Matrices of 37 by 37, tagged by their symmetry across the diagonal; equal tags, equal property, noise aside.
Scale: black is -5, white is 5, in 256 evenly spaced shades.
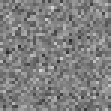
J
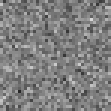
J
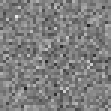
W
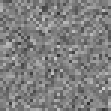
J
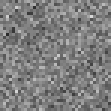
W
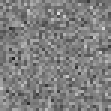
J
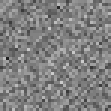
W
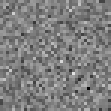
W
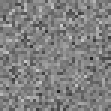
W
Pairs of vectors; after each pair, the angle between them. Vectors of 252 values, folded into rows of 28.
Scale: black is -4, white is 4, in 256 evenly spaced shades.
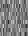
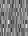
nearly opposite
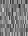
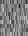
nearly parallel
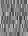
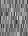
nearly opposite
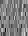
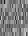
partly aligned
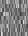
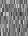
nearly parallel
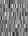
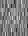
orthogonal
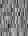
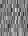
nearly parallel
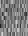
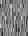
partly opposed
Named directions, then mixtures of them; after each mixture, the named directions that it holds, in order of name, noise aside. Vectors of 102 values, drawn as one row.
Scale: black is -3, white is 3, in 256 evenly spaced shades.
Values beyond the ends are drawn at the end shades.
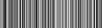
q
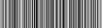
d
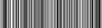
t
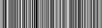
d, q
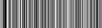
d, q, t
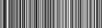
q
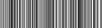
d, q, t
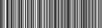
d, q, t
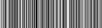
d, q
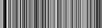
q, t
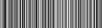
q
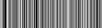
d, q, t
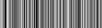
d, q, t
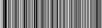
d, q, t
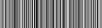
d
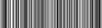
t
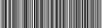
d, t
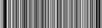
q, t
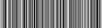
d, q, t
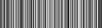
d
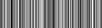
d, q, t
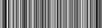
q, t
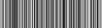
d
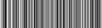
d, t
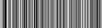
d, q, t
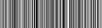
d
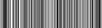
t
